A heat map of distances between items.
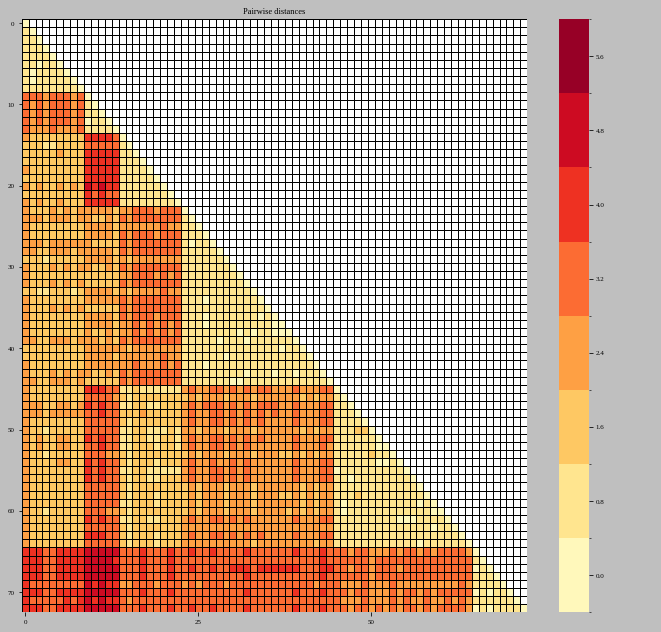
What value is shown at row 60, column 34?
2.4
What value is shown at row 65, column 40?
3.2
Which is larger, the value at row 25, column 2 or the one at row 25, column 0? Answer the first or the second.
the second
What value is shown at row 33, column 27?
0.8
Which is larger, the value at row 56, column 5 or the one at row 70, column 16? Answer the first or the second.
the second
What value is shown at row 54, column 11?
4.0
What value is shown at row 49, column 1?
1.6
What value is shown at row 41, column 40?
0.8
